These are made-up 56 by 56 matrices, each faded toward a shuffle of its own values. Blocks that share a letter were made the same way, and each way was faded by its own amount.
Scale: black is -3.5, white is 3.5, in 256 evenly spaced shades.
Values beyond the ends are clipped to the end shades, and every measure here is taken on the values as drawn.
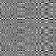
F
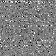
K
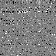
K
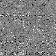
K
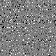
K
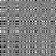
F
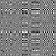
F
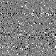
K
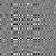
F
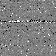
K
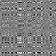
F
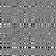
F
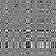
F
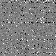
K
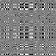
F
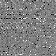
K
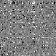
K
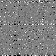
K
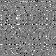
K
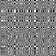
F
